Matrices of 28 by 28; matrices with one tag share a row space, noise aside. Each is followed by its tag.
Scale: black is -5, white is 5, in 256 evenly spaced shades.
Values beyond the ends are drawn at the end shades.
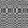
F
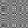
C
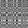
F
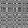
F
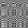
C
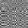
C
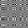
C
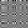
C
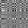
C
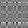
F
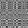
F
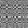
F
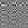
C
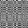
F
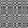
F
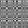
F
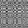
F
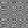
C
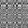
F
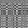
F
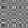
C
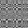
F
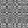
F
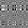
C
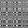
F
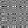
C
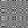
C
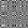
C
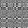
F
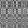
F
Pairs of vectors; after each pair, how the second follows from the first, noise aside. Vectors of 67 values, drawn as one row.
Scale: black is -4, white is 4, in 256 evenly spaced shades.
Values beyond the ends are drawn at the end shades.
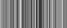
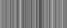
shrunk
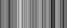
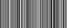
sign-scrambled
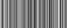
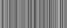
shrunk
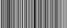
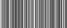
sign-scrambled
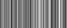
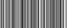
shuffled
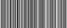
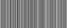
shrunk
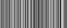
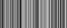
shuffled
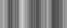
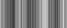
reversed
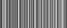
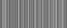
shrunk
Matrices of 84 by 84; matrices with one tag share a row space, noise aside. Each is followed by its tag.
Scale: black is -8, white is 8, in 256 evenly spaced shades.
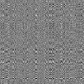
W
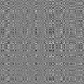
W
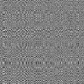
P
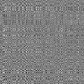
P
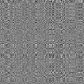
W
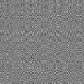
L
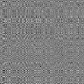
P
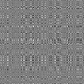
L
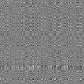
L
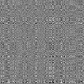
W
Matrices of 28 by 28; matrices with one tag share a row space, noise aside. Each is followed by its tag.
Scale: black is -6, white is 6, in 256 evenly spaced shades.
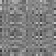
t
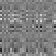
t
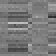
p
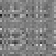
t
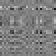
t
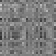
t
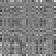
t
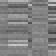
p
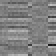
p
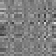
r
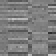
p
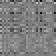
t
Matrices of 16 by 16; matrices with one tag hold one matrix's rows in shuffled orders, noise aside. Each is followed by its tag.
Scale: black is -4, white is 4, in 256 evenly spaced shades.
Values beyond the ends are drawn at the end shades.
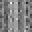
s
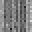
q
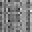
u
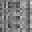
u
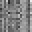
u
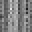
s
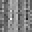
s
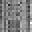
u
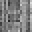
u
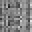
u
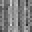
s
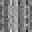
s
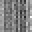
q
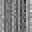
q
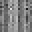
s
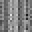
s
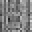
u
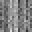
s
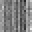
q
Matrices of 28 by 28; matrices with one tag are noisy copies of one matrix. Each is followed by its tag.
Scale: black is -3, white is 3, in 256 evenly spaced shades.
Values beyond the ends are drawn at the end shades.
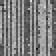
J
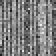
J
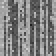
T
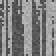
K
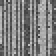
J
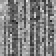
T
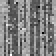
T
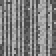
J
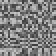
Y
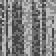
K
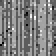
J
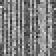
J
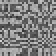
Y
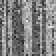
K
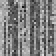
T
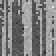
K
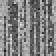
T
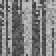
K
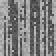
T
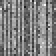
J
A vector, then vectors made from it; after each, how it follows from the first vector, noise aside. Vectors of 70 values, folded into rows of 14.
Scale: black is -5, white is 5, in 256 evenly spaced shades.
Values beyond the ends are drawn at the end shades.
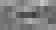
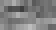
wrapped around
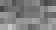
wrapped around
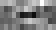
scaled up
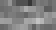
wrapped around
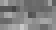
wrapped around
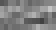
wrapped around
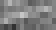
wrapped around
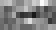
scaled up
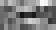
scaled up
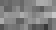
wrapped around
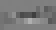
partly zeroed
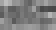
wrapped around
